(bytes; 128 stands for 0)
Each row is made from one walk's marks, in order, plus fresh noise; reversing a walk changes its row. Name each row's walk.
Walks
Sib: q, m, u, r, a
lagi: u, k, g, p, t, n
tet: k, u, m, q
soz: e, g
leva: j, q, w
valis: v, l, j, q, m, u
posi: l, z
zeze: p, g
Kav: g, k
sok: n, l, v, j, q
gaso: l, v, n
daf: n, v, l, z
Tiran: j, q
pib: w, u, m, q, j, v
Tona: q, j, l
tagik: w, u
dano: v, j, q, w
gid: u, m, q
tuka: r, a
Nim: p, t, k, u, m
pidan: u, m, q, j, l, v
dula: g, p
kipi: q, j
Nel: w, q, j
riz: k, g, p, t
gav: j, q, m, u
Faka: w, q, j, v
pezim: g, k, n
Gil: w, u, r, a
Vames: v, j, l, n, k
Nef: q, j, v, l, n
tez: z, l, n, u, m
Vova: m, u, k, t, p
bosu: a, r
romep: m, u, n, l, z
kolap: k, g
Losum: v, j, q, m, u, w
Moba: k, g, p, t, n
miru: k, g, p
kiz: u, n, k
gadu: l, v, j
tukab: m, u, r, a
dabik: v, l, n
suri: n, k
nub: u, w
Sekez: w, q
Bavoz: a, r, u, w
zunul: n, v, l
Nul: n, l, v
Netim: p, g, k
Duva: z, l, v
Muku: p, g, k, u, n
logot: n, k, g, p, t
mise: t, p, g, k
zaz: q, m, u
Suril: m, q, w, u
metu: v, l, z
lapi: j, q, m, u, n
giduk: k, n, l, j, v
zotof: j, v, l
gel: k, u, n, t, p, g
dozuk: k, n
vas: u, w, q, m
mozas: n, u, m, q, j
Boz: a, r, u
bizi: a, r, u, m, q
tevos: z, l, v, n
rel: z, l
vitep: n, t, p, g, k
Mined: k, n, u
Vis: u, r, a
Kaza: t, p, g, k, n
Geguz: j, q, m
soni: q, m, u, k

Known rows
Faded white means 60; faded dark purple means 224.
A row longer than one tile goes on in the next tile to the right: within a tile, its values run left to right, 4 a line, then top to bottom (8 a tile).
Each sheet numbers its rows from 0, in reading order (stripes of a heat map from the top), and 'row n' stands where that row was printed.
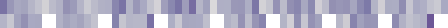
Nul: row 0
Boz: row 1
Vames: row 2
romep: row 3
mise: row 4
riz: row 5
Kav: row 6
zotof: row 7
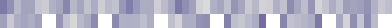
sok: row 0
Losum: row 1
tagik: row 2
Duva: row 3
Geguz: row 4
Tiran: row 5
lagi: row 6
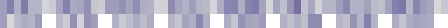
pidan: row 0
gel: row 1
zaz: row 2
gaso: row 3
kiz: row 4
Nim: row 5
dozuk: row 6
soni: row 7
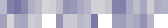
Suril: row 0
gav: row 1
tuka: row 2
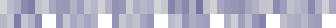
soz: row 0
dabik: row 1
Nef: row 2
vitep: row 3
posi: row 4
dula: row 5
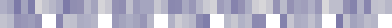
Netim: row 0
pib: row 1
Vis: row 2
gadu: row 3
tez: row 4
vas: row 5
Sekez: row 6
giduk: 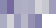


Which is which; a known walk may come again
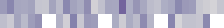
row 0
Mined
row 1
kolap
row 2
tet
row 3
valis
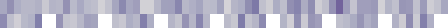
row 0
dano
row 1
lapi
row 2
tevos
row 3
dozuk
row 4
soz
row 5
riz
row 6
zunul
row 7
Moba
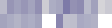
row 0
nub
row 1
pib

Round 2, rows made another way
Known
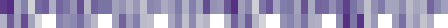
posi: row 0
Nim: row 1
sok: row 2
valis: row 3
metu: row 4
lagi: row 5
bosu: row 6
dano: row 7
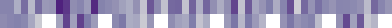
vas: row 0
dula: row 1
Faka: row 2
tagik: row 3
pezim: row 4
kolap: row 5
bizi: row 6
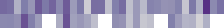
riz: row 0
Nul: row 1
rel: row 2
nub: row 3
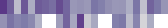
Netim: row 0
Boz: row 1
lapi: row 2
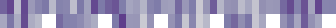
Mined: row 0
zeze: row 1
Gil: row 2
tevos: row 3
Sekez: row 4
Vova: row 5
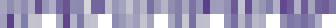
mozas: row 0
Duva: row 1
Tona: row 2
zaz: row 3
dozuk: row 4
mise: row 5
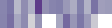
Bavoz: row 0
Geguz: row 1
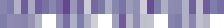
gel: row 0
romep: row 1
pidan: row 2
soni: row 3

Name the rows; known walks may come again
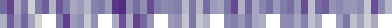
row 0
daf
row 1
Gil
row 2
miru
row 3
Suril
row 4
Kaza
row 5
Muku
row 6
pib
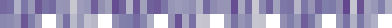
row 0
riz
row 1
leva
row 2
mise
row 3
gid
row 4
dabik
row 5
logot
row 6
pezim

